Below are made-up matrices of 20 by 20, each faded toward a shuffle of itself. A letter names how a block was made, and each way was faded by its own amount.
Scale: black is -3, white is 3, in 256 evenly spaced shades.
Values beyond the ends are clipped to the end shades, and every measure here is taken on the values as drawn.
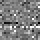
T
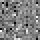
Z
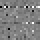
Z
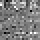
T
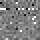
T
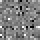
T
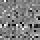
T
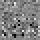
Z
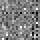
Z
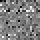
T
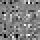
Z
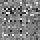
T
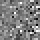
Z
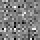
Z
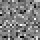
T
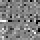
T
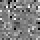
Z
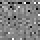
T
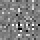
Z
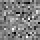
Z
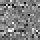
T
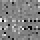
T
